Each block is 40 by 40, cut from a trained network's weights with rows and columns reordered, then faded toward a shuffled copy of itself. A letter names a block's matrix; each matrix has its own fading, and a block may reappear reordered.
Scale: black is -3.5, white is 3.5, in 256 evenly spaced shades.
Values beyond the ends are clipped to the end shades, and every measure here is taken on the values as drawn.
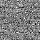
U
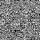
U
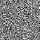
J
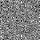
J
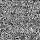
U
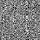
J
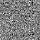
J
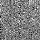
J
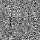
J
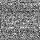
U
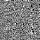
J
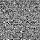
U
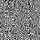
J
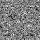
U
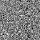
J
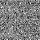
U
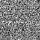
U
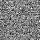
U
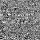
U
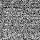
U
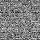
U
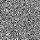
J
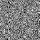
J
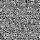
U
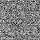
U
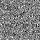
U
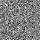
J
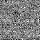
U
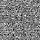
U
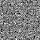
U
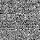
U
